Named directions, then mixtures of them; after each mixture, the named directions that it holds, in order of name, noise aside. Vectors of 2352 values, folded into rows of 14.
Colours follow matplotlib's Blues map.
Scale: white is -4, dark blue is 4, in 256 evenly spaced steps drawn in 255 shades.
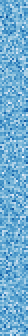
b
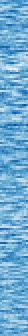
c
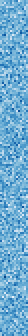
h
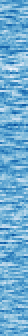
c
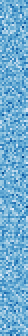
b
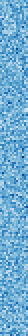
b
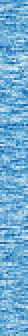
b, c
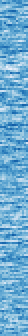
c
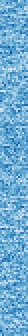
c, h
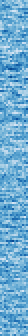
b, c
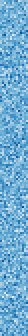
h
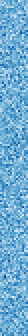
h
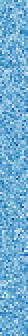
b, h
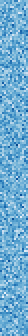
b, h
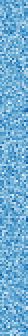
b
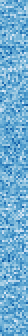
c, h
